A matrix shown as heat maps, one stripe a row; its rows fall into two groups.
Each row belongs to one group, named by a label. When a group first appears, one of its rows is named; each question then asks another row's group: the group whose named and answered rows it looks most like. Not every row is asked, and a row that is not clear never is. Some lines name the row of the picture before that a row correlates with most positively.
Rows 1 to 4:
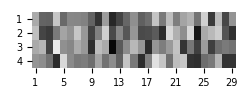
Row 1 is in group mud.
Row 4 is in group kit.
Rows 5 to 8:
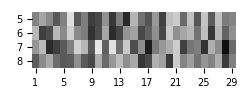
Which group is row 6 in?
mud
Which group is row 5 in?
mud
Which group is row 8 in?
kit
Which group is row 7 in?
kit
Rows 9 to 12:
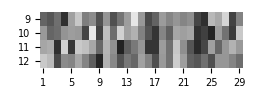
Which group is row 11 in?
mud
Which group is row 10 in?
kit
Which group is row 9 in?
kit
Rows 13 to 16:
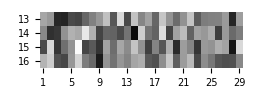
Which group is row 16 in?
kit
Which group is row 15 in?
kit
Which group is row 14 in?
mud
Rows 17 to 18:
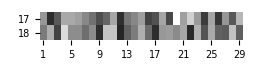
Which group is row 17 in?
mud
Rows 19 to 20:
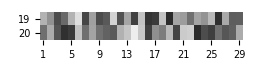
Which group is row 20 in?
kit
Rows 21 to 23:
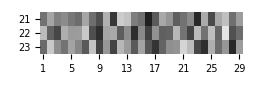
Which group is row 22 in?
mud
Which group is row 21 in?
kit
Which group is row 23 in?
kit
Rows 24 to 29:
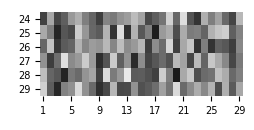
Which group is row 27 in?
mud
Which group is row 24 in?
kit
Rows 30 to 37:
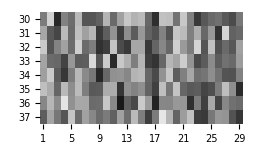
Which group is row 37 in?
kit
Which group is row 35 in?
mud
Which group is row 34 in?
kit
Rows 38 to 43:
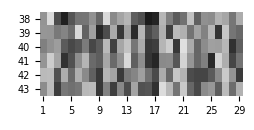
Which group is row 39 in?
mud
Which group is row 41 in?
kit
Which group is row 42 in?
mud
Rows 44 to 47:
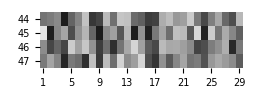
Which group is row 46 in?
kit
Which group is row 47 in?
kit
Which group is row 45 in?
mud
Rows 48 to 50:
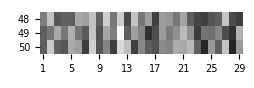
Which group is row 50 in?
kit
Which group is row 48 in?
kit
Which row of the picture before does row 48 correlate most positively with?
47
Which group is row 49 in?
kit
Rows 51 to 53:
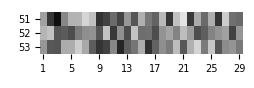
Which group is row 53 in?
mud
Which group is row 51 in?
mud
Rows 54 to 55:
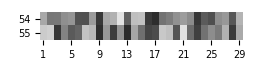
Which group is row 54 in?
kit
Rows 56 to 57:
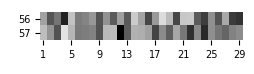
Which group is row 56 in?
kit
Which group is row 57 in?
mud
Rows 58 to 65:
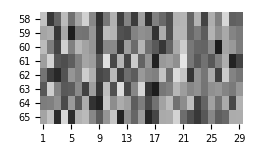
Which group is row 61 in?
kit
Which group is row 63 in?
kit
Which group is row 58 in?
mud
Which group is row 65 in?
mud
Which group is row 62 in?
mud
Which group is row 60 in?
mud
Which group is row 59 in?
mud
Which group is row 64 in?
kit
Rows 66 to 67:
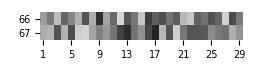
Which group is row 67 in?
mud
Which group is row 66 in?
kit
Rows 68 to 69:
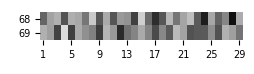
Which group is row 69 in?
mud
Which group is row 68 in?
kit
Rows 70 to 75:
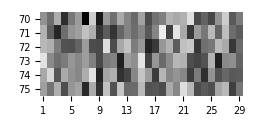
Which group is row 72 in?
kit
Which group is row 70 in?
kit
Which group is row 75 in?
kit
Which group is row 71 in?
mud
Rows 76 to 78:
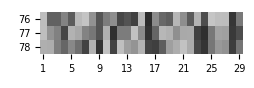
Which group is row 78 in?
kit
